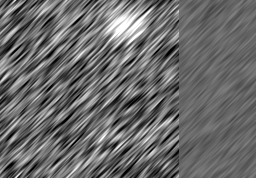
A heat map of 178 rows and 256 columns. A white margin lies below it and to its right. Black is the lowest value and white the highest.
There is no overall slope. A single bump stands in the top middle. A vertical seam about 70% of the way across splits the table, and the right part is calmer. The grain runs diagonally up to the right. The top middle is the ninth with the highest average. No row or column stands out. On average the colour sits 40% of the way up the scale. Neither half mirrors the other.
